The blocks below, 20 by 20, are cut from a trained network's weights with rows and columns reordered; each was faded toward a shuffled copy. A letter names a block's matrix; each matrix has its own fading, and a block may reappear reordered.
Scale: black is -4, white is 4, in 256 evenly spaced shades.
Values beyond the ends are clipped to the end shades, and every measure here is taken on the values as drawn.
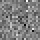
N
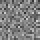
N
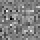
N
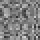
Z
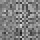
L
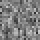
N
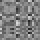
L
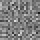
N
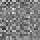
Z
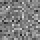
N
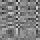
L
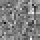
N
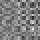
L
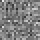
N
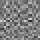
Z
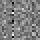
L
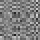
L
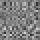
L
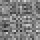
Z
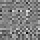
Z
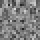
Z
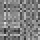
L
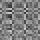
L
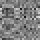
Z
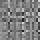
L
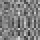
L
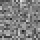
N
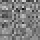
Z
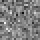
N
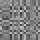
L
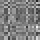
L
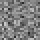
Z
